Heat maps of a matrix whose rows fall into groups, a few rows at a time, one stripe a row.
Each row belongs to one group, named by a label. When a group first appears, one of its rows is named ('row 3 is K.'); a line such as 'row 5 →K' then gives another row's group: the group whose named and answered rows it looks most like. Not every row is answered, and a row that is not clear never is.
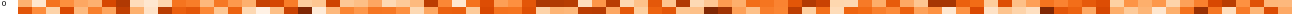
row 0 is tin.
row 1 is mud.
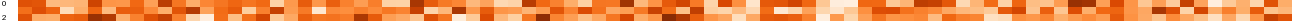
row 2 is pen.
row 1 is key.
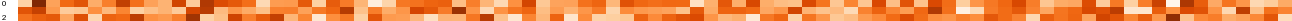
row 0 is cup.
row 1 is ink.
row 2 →key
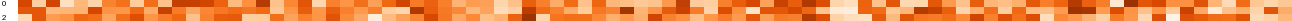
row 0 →tin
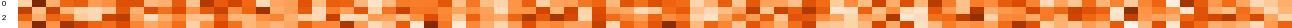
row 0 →cup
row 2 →tin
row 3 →cup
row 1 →tin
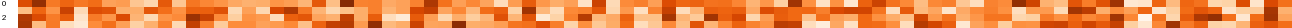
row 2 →mud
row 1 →mud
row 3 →ink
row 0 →ink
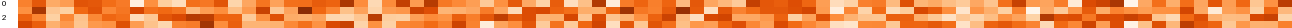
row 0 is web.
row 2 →mud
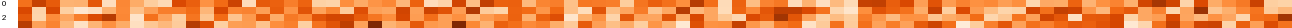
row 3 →ink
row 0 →key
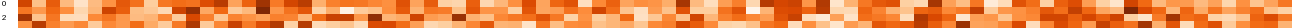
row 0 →tin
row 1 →tin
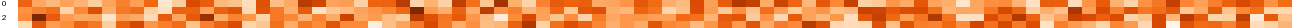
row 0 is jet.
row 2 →ink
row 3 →cup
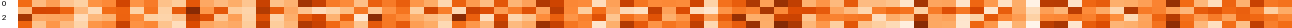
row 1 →tin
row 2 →jet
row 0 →jet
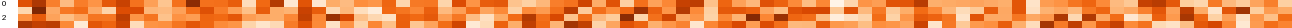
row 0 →key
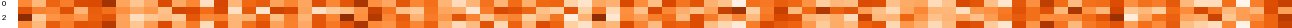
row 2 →web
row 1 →mud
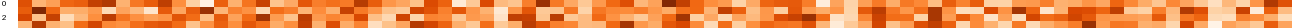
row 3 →pen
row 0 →pen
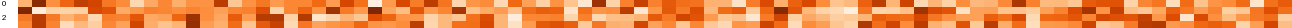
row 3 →key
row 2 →key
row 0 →web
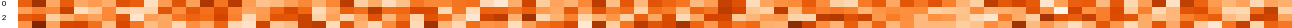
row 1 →mud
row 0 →cup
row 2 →mud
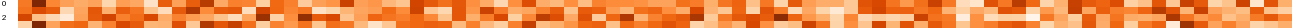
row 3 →cup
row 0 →ink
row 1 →key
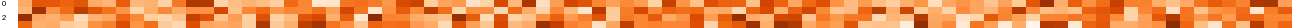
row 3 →jet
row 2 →jet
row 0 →mud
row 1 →web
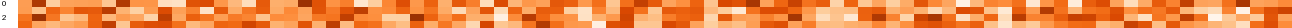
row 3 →pen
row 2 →ink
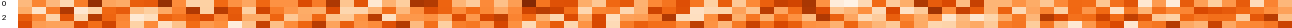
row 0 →pen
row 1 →tin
